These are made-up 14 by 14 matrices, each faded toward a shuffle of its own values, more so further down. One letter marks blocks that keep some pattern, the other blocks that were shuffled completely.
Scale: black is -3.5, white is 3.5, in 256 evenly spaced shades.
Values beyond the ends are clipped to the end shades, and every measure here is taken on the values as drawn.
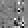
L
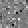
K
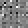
L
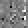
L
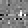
L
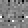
L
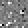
K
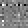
L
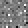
K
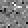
K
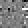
L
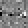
L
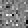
L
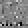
L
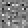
L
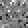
K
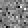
K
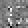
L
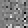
L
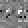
L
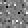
K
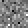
K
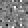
K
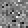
K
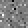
K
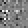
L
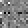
L
